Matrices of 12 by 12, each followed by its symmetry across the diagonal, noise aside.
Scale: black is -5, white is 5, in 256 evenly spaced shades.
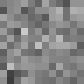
neither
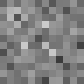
symmetric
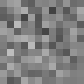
antisymmetric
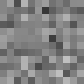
neither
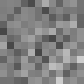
symmetric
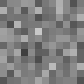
neither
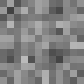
symmetric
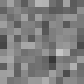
antisymmetric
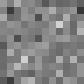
symmetric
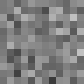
antisymmetric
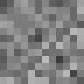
symmetric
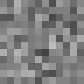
antisymmetric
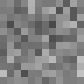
neither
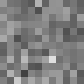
neither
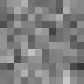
antisymmetric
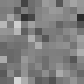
antisymmetric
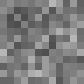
symmetric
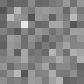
symmetric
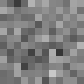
neither
